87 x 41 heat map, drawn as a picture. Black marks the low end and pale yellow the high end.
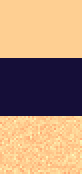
It is made of 3 by 1 panels. Panel 1,1: very high, flat. Panel 2,1: very low, flat. Panel 3,1: very high, fine-grained, faint in contrast.
